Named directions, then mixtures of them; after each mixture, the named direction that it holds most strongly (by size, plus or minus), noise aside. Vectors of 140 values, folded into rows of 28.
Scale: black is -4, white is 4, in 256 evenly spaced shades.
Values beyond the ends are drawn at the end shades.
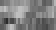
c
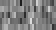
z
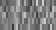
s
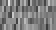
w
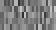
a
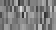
a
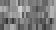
c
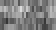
c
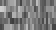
z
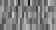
w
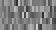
a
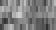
c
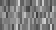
s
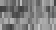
c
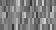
s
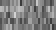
z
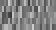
w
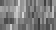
c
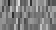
w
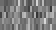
s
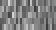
w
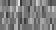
s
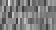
w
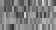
a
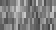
s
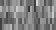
s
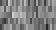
w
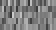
w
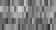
c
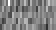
w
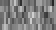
z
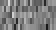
w
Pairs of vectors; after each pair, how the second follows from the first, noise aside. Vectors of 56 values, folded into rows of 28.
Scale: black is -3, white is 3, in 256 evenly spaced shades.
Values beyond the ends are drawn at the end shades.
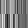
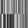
sign-scrambled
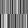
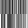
sign-scrambled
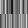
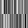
shuffled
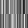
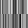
shuffled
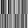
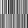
sign-scrambled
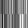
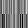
sign-scrambled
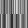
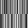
shuffled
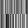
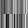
sign-scrambled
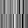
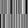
shuffled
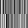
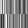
sign-scrambled
